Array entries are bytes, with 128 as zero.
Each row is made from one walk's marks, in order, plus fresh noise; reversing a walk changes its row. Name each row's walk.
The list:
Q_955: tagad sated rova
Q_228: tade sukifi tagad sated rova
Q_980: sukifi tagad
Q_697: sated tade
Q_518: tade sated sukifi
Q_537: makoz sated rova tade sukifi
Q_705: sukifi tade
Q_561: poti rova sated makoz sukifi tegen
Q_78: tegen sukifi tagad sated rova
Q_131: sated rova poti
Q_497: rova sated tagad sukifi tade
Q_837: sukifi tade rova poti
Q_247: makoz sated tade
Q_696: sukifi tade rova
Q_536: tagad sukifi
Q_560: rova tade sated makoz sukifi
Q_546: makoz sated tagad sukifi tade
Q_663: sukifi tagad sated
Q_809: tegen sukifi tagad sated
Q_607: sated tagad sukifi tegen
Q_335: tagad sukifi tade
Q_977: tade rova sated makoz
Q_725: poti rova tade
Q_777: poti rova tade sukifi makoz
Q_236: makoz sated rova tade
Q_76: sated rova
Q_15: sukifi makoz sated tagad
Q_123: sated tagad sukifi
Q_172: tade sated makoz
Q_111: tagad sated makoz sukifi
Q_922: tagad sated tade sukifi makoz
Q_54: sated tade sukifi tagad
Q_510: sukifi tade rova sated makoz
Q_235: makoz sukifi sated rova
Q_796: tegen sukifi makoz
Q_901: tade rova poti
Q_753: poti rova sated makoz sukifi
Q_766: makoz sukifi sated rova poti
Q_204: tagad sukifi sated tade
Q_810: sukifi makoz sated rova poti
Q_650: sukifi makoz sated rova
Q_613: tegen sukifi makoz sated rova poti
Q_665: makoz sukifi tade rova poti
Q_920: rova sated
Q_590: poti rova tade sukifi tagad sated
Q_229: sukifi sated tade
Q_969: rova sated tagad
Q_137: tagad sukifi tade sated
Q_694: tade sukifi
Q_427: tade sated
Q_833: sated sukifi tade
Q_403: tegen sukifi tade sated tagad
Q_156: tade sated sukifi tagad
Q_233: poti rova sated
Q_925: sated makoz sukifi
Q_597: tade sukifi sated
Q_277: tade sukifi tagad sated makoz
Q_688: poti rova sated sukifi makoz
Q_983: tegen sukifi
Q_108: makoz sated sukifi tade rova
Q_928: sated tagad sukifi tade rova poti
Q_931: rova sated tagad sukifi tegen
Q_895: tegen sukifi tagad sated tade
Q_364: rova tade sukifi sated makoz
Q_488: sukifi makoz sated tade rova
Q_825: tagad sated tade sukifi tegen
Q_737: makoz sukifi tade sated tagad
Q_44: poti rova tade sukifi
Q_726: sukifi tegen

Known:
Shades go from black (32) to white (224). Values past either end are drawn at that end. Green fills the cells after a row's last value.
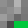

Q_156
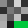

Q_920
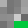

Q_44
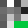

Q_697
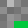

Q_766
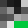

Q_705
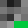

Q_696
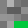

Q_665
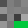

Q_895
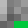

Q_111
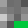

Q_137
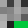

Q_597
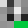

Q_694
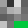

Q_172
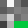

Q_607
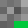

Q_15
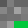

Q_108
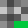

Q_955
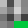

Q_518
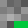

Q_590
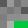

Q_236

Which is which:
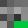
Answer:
Q_78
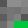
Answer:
Q_497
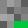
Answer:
Q_825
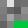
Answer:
Q_928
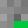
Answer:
Q_922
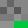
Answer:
Q_510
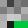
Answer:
Q_233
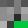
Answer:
Q_809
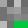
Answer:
Q_977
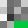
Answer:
Q_536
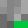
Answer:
Q_753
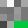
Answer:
Q_925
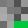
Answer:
Q_335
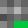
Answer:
Q_228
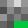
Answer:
Q_969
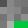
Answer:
Q_546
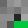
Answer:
Q_403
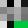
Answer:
Q_427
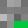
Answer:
Q_737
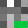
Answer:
Q_833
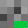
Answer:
Q_810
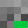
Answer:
Q_560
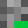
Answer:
Q_931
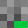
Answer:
Q_613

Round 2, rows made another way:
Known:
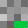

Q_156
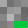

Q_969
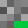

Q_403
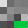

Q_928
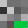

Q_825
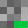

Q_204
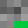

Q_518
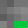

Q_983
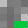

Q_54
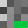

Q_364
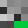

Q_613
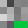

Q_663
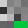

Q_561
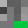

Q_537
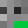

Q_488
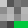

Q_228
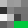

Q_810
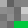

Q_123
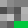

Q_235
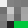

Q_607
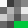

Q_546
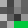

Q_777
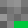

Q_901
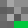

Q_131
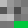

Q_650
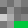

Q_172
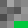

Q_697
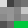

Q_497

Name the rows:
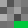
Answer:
Q_796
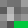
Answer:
Q_955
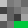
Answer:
Q_665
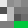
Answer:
Q_15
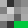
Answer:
Q_809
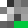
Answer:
Q_277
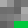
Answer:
Q_833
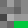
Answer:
Q_76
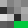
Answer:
Q_766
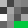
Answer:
Q_922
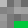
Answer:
Q_980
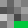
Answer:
Q_753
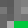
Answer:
Q_725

